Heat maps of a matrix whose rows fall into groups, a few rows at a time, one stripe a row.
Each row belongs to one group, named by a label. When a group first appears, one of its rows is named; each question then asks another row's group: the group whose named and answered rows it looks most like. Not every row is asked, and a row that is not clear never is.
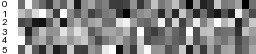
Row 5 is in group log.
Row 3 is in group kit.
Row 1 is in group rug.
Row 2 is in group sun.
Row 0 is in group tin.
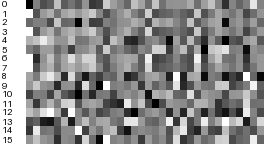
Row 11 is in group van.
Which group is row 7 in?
kit
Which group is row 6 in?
kit
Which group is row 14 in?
tin
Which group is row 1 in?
kit
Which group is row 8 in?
rug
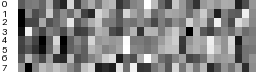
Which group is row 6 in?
log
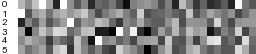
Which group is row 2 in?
tin
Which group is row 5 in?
van
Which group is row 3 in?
van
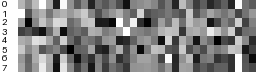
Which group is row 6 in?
rug
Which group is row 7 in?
rug
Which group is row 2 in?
van
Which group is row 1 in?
kit
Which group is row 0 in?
rug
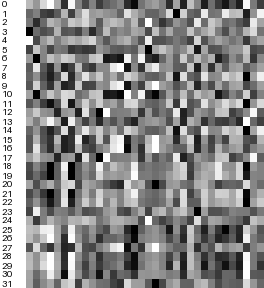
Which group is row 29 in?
rug
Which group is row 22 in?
sun
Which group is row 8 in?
sun
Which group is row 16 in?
log
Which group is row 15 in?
log
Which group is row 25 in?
rug
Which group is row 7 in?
log
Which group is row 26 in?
rug
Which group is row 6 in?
van
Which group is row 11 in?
sun
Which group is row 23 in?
tin
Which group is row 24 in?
kit
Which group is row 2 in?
kit
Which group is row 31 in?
van
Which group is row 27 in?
log
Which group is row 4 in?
kit
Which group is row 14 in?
sun
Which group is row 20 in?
van
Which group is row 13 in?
rug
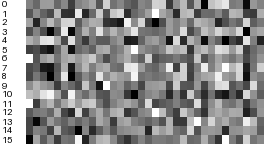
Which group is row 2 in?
van
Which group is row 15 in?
tin
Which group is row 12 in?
log
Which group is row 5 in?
sun
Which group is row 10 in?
rug
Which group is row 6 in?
kit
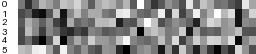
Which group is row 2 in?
log
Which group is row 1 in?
sun
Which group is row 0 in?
kit
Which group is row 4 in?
sun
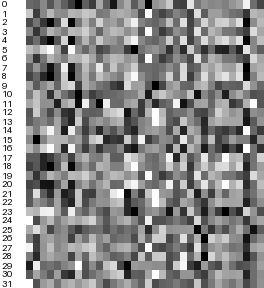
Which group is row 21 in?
log
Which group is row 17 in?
sun
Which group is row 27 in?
kit
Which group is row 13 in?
log
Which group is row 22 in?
log
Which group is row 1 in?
kit
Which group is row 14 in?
rug
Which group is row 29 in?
tin
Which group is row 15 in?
van
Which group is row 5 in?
rug
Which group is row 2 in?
sun
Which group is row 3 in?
kit
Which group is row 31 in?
kit
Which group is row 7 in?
sun
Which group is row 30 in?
log
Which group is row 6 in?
kit
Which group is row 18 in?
sun
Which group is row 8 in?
sun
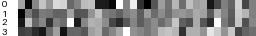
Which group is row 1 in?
tin
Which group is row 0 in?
van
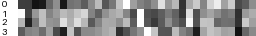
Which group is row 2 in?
kit
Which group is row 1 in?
kit
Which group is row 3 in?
log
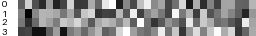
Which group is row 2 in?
kit
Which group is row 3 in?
sun
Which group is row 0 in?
log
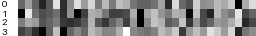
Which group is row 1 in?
tin
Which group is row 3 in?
sun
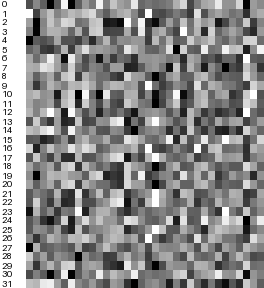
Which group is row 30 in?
sun
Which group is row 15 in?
sun
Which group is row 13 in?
log
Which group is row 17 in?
log
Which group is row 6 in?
rug
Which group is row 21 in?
log
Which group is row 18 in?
van
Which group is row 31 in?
rug
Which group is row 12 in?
rug
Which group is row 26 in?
kit
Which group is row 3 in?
van
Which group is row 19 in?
van
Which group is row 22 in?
log
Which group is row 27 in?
tin
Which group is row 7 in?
rug
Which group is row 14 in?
rug
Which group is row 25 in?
log
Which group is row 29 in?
van
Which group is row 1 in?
kit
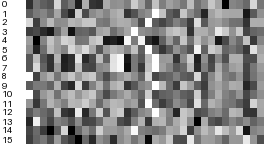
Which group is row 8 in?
kit
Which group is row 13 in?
tin
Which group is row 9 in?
log
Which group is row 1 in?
log
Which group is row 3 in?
sun
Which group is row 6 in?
log
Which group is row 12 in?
log
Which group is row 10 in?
kit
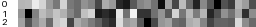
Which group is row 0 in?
rug
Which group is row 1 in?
van
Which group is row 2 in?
van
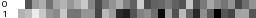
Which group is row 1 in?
rug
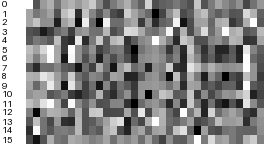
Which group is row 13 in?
log
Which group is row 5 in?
rug
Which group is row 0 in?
kit
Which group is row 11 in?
rug
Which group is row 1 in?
van
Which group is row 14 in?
tin
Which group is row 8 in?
rug
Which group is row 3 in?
sun
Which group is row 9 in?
rug
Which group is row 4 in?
log
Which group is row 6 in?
rug
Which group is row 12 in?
van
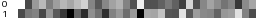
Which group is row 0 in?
kit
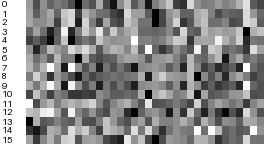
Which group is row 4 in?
sun
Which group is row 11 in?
kit
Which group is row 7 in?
rug
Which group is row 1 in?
van
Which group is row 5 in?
kit
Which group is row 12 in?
rug
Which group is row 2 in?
van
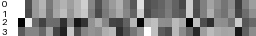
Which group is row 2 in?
tin
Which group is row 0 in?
kit
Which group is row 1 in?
kit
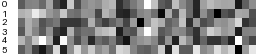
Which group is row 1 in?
rug
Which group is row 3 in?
log
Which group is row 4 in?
rug
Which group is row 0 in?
log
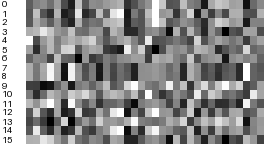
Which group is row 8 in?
rug
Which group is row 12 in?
log
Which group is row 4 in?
kit
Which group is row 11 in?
rug
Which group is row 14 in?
log
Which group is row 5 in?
van
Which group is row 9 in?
sun
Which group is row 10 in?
kit
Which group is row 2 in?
log
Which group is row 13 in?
sun
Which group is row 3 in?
rug
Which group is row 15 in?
rug
